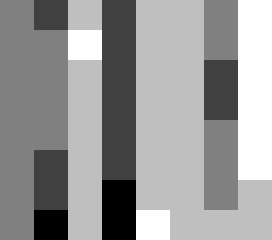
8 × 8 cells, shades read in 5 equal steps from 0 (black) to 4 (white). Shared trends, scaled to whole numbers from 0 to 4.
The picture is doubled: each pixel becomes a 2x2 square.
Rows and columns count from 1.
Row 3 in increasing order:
1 1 2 2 3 3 3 4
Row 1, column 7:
2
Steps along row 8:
down up down up down same same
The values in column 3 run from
3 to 4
